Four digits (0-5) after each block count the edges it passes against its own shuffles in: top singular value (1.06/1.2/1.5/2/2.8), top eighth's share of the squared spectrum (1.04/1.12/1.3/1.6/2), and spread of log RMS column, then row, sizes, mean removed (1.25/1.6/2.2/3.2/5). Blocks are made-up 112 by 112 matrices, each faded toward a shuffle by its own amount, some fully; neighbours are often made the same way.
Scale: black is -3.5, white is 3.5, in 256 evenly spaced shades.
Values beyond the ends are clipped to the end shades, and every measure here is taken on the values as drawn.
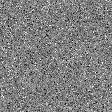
1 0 0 0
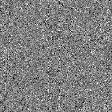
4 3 2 1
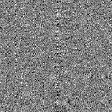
4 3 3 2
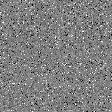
3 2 0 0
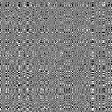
5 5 4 4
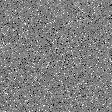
0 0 0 0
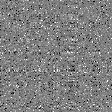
4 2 1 2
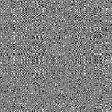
5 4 3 3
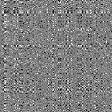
5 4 3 3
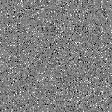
4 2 1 1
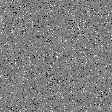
3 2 1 0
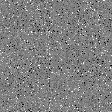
3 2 1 0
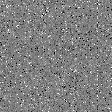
3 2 1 0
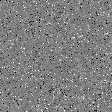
0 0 0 0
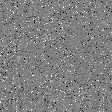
1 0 0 0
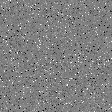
0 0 0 0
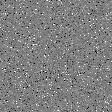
1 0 0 0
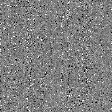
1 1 3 0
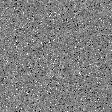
0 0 1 0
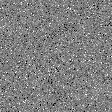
0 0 0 0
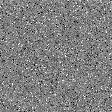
0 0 0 0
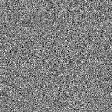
4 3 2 2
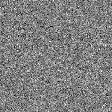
3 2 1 1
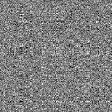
4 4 2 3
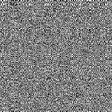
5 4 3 3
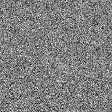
3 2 1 1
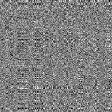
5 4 3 3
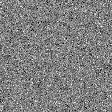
2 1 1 0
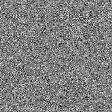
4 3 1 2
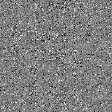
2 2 3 2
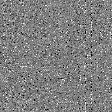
2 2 2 1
